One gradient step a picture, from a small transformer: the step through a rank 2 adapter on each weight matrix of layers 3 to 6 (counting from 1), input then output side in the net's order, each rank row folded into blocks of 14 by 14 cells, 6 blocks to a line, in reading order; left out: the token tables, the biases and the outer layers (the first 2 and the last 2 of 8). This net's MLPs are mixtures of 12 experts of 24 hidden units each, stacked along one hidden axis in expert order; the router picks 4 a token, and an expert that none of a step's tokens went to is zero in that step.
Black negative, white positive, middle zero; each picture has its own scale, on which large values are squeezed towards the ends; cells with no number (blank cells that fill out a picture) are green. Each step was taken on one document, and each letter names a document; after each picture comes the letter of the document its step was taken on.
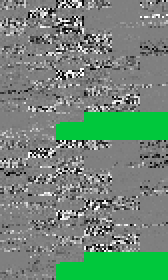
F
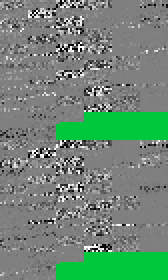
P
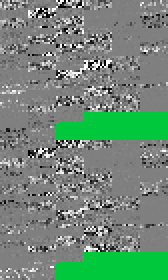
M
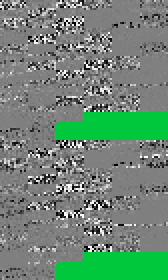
P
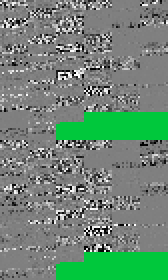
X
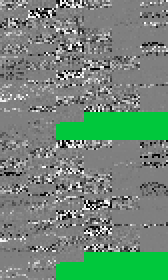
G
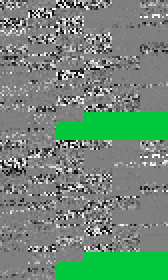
P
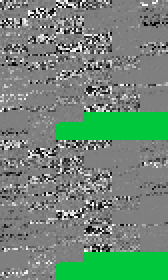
X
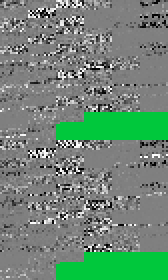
G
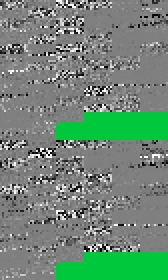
X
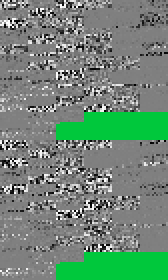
X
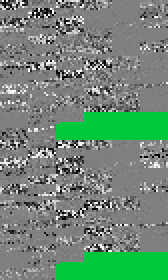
M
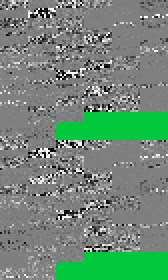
F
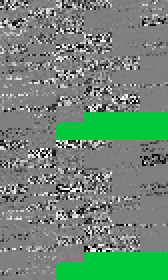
X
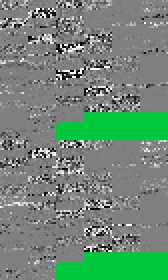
F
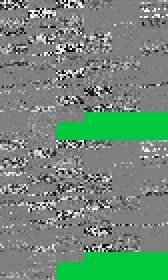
F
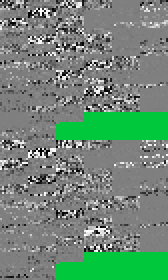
F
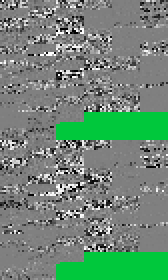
M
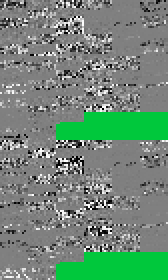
F
